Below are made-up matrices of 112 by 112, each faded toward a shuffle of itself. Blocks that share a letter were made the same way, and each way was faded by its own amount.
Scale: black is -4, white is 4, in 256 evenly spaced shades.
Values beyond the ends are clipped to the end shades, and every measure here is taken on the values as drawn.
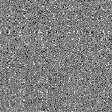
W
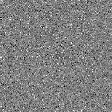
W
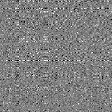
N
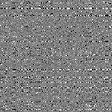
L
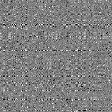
N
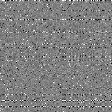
L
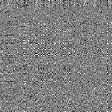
N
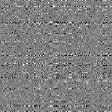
L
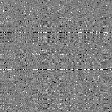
N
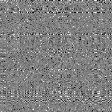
L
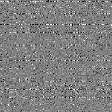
L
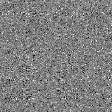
W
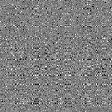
N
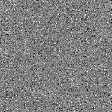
W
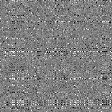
N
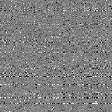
L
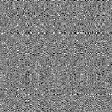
N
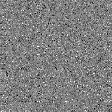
W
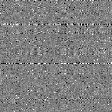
N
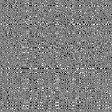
L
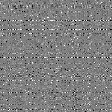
L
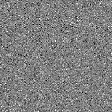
W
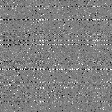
L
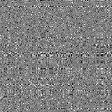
N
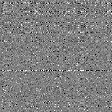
N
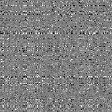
L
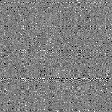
N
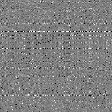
L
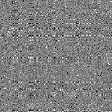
N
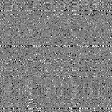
L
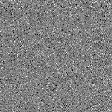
W
